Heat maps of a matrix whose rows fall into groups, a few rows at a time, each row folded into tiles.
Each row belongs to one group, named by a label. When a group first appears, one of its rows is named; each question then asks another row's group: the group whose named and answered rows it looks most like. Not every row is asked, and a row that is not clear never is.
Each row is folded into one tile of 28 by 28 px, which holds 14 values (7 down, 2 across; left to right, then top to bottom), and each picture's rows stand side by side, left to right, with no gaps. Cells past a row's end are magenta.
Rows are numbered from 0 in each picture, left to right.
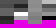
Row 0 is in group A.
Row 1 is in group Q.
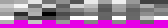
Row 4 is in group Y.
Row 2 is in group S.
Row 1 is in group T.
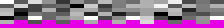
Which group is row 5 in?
T
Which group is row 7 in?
S
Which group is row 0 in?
T
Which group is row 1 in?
Y
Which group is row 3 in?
Q
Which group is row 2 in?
A
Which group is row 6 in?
T
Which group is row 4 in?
S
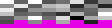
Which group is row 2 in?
Q
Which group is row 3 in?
A
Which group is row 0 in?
T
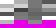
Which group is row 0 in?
Y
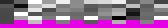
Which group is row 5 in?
S
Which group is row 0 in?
A
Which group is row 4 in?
T
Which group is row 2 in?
Y
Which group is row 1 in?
Y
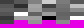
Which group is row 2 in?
S
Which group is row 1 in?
Q
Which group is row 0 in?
A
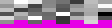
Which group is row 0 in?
Y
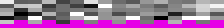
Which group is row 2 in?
A
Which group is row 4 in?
S
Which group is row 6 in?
S
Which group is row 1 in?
Q
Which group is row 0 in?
T
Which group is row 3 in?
Y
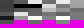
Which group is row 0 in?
A
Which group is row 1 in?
Y
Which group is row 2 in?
Y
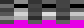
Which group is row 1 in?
A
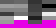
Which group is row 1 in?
A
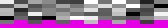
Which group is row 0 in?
T
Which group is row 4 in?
T
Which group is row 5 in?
A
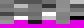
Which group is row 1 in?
A
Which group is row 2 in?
Q
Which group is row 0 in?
S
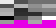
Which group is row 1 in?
S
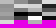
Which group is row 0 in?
T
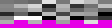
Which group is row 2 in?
Q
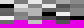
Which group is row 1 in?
T
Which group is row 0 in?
Y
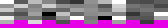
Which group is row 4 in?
Y
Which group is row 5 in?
A
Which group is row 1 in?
T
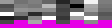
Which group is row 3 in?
Y
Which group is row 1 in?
S
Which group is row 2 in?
A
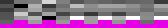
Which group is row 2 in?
S
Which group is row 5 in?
S
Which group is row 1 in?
Q
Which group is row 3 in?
S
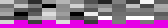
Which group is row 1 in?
A
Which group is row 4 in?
S
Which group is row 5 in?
Y
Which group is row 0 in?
T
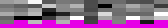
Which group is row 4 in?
S
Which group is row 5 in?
A
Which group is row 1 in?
T
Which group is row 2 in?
S
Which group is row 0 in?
Q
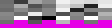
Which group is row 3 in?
Y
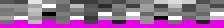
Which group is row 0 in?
S
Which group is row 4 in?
A
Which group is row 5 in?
Q
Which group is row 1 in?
T
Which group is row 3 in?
A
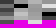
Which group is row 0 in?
A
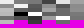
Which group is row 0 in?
T
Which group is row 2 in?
Y
